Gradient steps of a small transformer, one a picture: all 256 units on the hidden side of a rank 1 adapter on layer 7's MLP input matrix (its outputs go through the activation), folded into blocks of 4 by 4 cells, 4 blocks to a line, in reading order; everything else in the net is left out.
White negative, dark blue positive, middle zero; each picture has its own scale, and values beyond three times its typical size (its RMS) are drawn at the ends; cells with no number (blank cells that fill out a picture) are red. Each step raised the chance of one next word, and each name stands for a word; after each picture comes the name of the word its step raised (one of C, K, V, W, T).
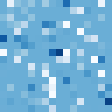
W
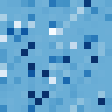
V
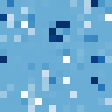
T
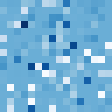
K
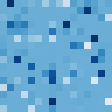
W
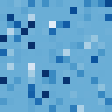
K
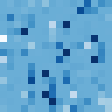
W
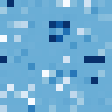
T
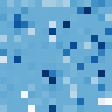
W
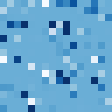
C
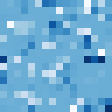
T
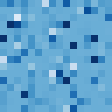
C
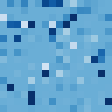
K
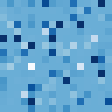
K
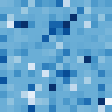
T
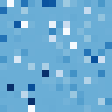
K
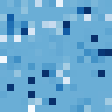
W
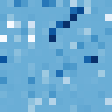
T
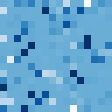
T
